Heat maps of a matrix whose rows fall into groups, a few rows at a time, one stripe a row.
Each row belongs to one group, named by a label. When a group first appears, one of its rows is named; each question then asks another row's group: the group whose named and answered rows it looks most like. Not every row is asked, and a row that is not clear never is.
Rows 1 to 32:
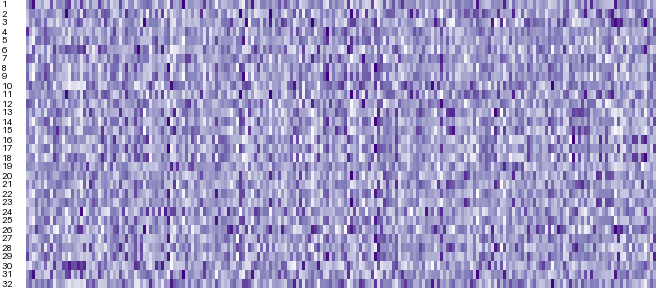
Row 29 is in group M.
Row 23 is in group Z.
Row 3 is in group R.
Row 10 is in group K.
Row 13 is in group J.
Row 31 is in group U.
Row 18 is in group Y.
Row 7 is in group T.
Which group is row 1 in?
U
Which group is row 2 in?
Z
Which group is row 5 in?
M
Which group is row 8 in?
M
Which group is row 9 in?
M
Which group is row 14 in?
M
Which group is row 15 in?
J
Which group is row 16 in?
Y
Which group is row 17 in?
M
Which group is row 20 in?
Z
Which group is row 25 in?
M
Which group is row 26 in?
R
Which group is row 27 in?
M
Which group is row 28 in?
J
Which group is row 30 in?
Y
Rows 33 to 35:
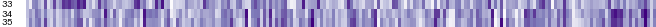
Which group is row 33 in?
Y
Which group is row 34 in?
R
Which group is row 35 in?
R
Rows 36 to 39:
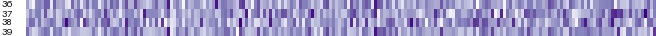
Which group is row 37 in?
R
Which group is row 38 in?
Z
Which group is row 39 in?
M
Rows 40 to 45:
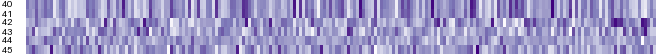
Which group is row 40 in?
K
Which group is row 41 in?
K
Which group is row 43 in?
Y
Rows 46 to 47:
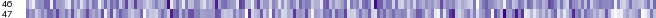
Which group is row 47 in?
J
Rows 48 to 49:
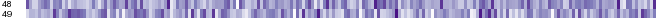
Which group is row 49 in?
Y
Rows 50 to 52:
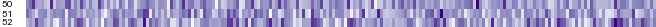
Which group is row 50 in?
U
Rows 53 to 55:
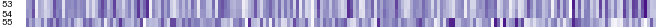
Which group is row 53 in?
Y
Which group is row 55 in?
J
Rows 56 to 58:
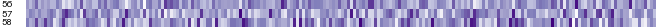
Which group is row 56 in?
T
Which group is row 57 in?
Z
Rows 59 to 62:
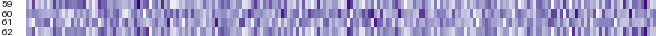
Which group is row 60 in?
T
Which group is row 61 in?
M
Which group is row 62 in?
Y
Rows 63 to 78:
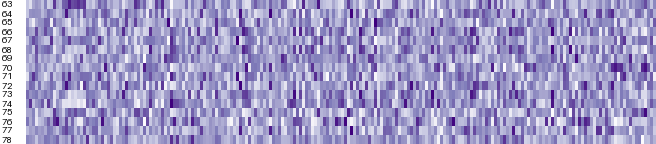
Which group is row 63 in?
Y
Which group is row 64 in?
Z
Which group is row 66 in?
K
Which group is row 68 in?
K
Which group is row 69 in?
T
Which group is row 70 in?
R
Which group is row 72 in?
Z
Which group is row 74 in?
K
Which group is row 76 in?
J
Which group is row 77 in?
Z
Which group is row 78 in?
J
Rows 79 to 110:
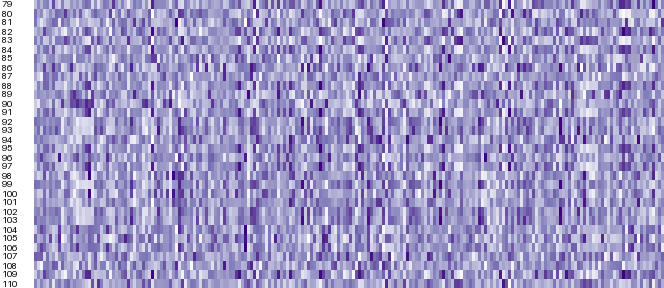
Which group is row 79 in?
R
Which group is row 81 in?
M
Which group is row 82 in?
R
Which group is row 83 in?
J
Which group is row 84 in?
R
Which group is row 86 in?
K
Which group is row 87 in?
M
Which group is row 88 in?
R
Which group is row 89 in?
Z
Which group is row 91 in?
R
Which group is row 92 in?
K
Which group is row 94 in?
T
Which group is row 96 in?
U
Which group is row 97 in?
R
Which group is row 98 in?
T
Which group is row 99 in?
K
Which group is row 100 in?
T
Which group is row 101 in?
T
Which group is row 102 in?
K
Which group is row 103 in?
K
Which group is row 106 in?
U
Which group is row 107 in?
T
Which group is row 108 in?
M
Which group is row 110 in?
J
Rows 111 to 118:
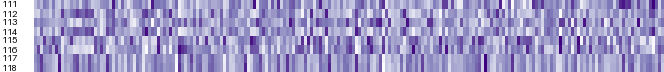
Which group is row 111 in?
R
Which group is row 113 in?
T
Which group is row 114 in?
Y
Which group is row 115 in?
K
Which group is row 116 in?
K
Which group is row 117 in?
U
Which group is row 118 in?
U
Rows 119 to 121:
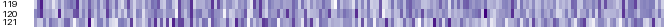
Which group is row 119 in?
U
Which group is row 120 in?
U
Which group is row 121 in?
T
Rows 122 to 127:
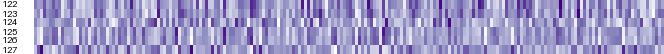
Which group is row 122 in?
K
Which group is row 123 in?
K
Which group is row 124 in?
T
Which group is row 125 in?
M
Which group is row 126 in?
M
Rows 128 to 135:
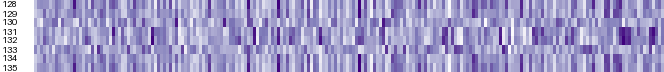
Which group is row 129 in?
Z
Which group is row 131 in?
R
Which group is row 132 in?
R
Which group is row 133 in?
J
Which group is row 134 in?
Z
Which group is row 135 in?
Z
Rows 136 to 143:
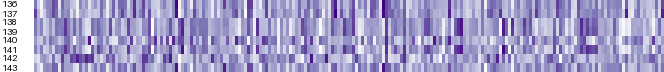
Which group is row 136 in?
M
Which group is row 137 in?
M
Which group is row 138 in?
J
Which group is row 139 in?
J
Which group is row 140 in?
T
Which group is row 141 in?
J
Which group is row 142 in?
Y
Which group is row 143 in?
M
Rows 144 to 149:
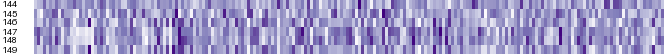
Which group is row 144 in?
Z
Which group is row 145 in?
M
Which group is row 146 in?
T
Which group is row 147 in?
K
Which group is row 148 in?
K
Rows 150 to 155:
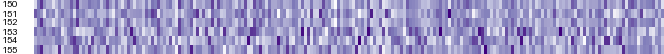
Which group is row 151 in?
T
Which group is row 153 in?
K
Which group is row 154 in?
Z
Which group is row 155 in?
U
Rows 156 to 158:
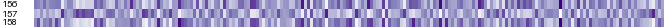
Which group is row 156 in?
K
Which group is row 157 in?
Y
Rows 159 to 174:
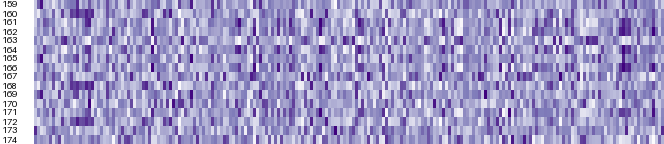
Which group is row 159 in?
U
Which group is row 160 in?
Y
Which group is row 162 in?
R
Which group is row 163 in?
J
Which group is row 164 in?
R
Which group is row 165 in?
U
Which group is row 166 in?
R
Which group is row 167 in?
K
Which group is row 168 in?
Y
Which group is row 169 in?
U
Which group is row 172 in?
Y
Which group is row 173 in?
M
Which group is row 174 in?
J
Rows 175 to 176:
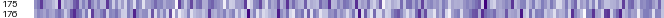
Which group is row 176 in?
Z
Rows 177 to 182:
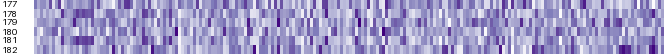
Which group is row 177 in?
J
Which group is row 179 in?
Z
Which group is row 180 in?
M
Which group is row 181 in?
Y
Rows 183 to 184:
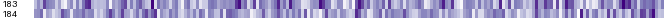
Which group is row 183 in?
R
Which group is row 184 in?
Y
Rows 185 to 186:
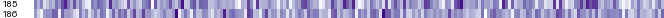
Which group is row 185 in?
J
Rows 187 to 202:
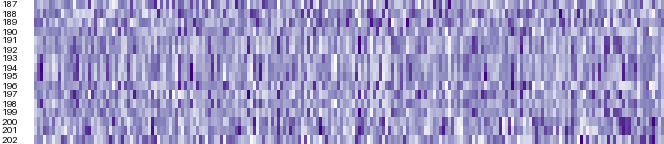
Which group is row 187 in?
T
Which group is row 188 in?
K
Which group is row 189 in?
T
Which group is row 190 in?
J
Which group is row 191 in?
Z
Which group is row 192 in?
Z
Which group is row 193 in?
U
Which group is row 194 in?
U
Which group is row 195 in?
U
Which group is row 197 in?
Z
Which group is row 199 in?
Z
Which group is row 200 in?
R
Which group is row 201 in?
R
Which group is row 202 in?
Y
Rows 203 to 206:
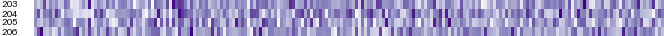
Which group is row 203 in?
T
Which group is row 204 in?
K
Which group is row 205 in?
T
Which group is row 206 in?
U
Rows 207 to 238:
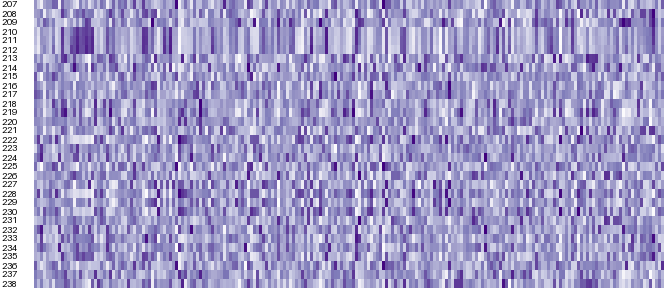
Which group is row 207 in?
M
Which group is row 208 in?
Y
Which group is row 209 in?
R
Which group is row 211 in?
Y
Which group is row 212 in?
Y
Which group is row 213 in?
J
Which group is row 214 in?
Z
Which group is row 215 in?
M
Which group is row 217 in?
T
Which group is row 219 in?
J
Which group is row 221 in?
Y
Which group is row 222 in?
K
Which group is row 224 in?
U
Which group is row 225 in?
M
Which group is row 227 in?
T
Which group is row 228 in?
K
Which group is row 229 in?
T
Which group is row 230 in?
K
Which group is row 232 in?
U
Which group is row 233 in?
Y
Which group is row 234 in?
U
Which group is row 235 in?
Y
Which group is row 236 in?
M
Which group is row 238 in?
J
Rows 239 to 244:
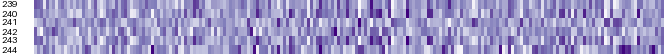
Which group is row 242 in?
M
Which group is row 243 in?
T
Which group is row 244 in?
R
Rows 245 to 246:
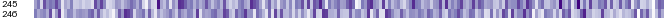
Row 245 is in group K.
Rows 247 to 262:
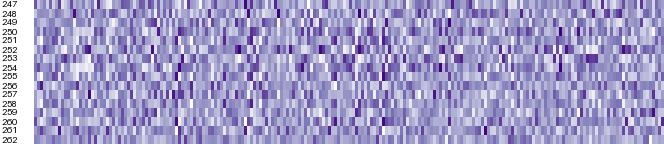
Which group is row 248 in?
Z
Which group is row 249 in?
T
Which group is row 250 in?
K
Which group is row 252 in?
R
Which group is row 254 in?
K
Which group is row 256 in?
U
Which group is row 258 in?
M
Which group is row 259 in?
Y
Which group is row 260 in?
M
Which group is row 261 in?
U
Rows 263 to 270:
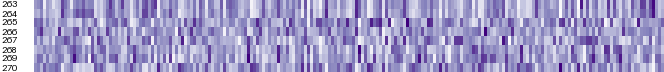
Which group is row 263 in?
Y
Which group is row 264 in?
Y
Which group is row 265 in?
T
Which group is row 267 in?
J
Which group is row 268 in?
Z
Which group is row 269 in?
Z
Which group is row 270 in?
K
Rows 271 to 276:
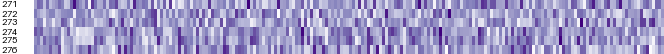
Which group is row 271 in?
Z
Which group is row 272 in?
T
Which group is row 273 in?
Y
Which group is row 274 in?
K
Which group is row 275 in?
K
